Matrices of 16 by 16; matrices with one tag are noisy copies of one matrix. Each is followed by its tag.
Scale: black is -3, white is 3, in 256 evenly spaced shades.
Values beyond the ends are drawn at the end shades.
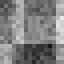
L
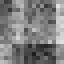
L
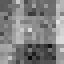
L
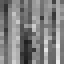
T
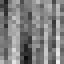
T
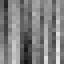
T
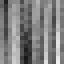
T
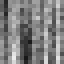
T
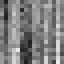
T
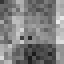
L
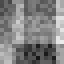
L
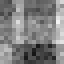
L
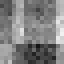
L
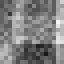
L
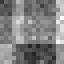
L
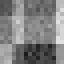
L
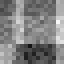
L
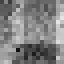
L
